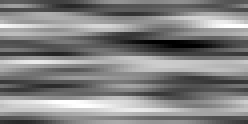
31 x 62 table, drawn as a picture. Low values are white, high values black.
Ninth with the highest average: middle right. Grain: streaks across. Stripes: horizontal, repeating 3 times.
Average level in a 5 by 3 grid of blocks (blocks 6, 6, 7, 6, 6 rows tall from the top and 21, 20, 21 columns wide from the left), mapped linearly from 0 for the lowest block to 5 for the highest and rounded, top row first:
3 4 2 / 2 4 4 / 3 2 2 / 4 3 5 / 1 0 2
